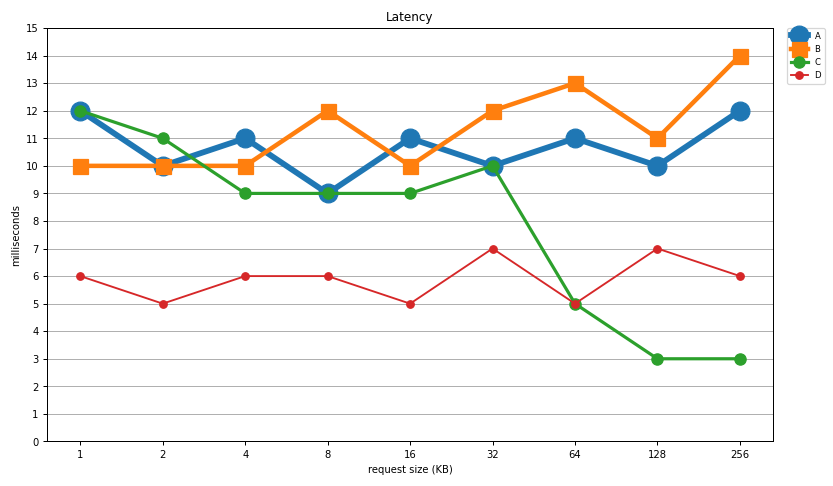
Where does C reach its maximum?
1
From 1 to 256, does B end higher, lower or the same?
higher
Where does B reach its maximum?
256
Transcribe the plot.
Title: Latency
x-axis: request size (KB), ticks 1 2 4 8 16 32 64 128 256
y-axis: milliseconds, ticks 0 1 2 3 4 5 6 7 8 9 10 11 12 13 14 15
Legend: A, B, C, D
Values:
A: 12 10 11 9 11 10 11 10 12
B: 10 10 10 12 10 12 13 11 14
C: 12 11 9 9 9 10 5 3 3
D: 6 5 6 6 5 7 5 7 6
